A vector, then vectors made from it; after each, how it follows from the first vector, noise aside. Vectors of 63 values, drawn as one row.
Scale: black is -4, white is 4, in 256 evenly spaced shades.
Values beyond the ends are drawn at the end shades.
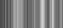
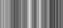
wrapped around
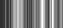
scaled up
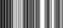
scaled up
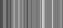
partly zeroed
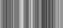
wrapped around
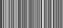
sign-scrambled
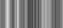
wrapped around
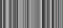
sign-scrambled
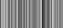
sign-scrambled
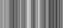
wrapped around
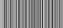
sign-scrambled
